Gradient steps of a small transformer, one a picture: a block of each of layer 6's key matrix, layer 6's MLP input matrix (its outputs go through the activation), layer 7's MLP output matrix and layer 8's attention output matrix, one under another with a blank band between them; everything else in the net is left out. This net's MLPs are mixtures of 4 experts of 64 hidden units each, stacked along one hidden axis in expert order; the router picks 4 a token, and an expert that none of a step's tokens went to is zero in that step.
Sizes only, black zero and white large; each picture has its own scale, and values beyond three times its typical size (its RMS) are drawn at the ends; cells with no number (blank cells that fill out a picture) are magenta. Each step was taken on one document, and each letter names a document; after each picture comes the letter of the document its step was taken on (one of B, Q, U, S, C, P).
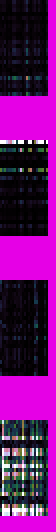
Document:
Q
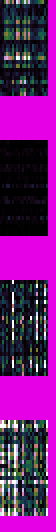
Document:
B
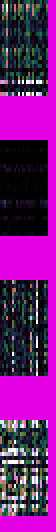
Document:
B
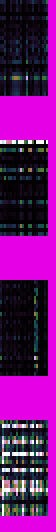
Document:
Q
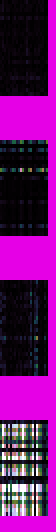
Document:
Q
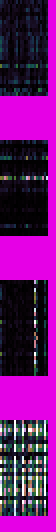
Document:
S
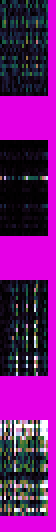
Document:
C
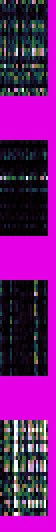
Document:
S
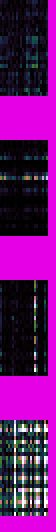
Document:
S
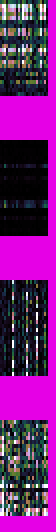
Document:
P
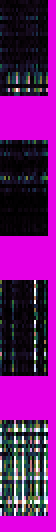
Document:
S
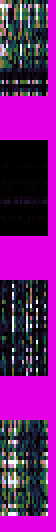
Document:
P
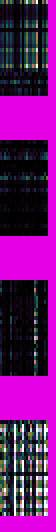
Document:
S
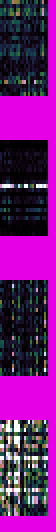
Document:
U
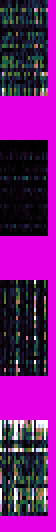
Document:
C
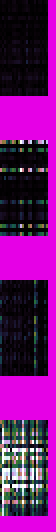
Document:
Q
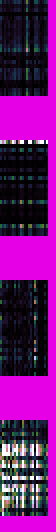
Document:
Q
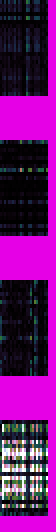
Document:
Q
